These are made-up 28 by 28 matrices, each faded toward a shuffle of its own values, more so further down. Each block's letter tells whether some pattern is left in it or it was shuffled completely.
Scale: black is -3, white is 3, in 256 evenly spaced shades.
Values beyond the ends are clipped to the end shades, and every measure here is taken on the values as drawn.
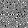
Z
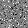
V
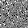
V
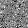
Z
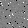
V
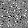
Z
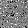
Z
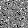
V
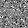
V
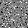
Z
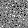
V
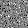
V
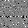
Z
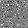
Z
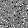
V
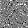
Z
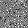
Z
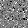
Z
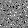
V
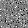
V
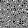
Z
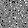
Z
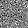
V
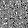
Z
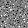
V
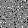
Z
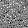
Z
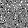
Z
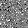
V
